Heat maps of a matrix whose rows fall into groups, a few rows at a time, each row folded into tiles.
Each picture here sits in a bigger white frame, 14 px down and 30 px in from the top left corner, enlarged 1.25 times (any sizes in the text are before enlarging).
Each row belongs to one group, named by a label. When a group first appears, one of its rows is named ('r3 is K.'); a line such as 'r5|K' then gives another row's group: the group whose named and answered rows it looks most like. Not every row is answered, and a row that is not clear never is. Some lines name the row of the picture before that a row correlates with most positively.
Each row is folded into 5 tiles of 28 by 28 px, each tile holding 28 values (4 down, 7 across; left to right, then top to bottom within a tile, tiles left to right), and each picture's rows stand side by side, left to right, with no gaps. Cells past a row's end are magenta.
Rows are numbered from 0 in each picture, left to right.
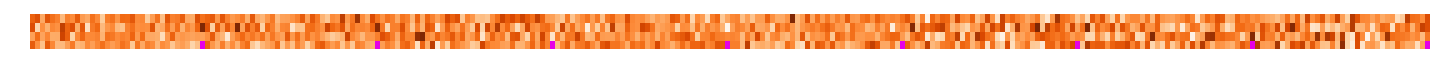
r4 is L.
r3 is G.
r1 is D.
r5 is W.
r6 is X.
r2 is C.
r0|D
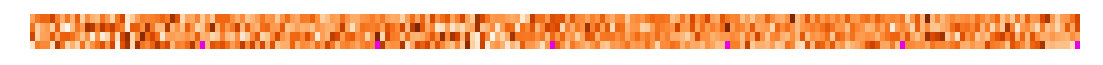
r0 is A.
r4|L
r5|A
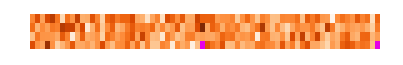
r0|D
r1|L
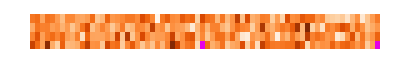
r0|L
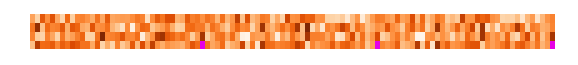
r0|X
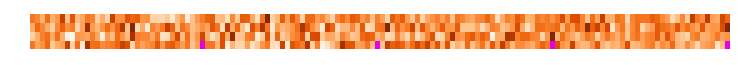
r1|L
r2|X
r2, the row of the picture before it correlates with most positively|0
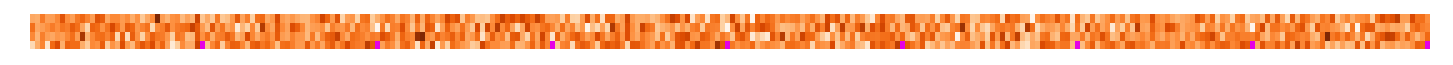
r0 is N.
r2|C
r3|G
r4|W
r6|G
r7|X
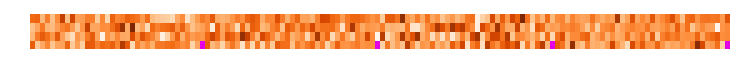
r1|C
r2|A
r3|L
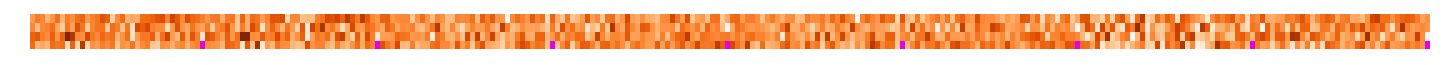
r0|C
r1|C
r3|G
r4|L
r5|G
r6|L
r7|C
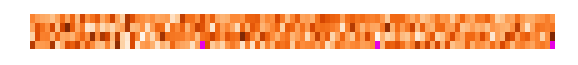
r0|W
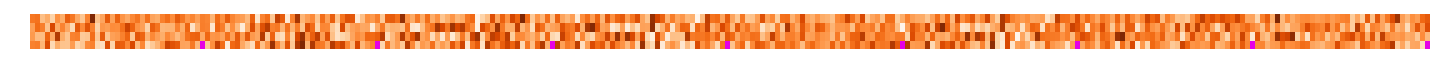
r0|L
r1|A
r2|A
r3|W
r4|G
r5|W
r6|C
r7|A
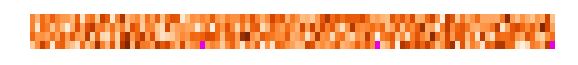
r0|A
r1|C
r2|N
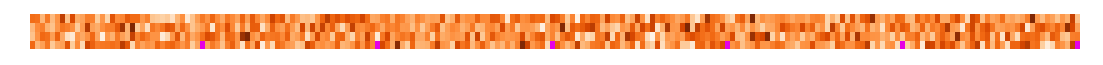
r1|C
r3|W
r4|A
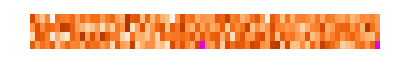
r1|N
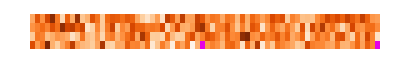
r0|D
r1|C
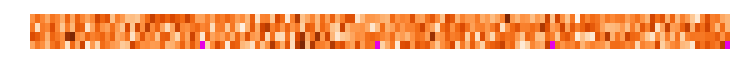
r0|C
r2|N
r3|W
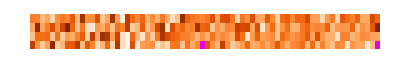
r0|W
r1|D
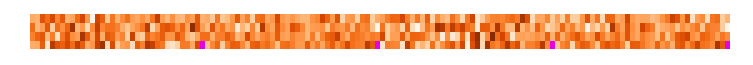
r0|N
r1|G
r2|A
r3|G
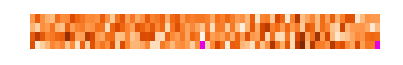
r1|A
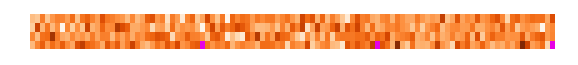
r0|G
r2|L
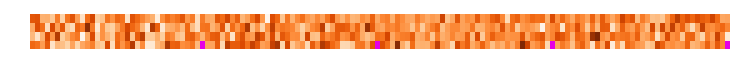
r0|L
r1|N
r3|C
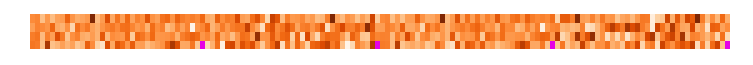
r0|L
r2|L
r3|A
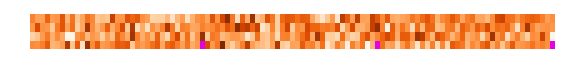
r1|D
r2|C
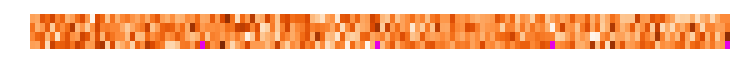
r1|D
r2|G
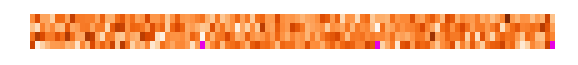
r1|G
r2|N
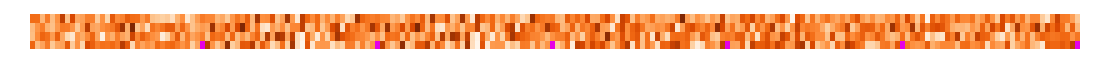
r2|W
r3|N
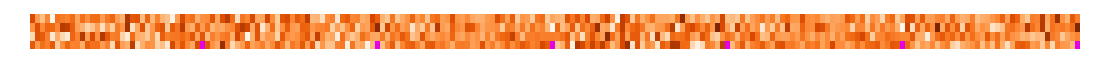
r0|W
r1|D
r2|G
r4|G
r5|D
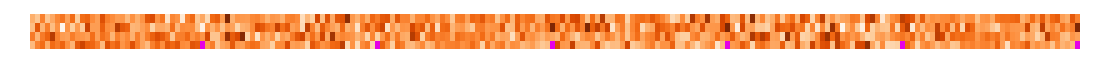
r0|G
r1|A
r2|D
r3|D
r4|A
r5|D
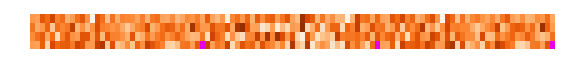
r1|W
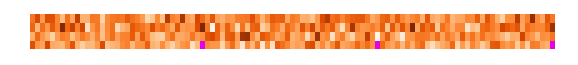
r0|D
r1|C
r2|D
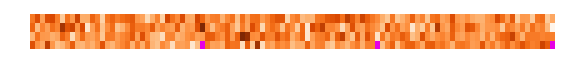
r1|C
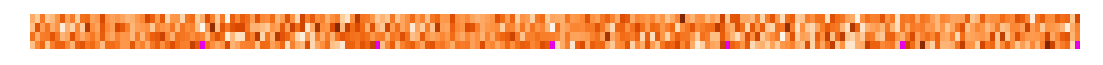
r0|G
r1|W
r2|G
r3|N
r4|L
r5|L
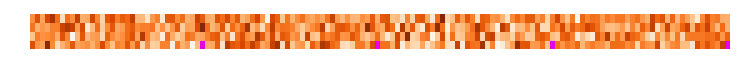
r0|D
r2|L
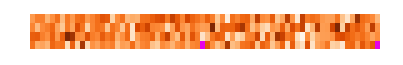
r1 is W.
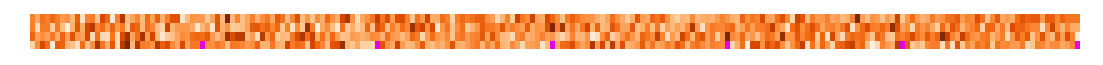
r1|A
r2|D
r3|X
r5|C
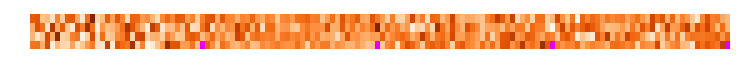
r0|L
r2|G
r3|W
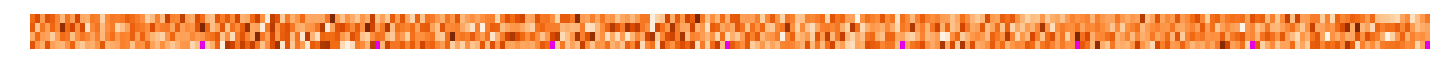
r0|D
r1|N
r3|A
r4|L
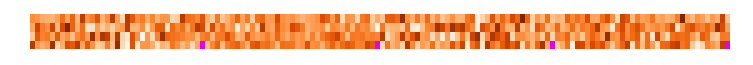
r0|W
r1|G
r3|N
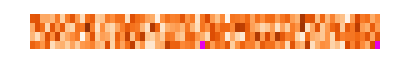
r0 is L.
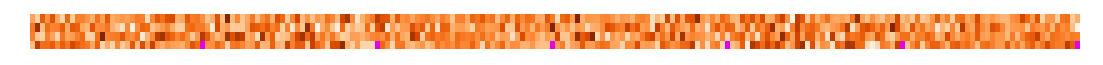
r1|A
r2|D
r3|A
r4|N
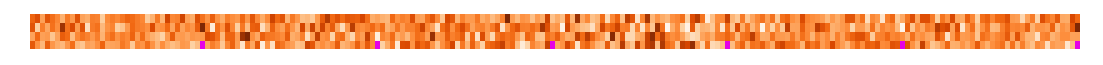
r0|D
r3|A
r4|G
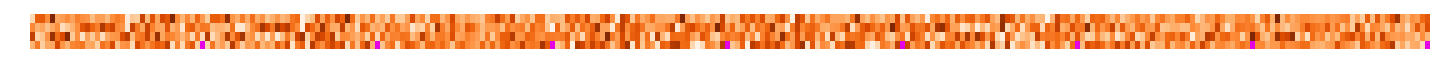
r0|A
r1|A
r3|N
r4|N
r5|W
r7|A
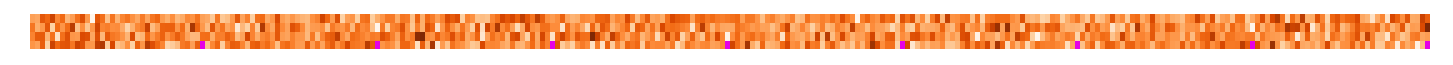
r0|N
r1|G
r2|C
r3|C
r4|L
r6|G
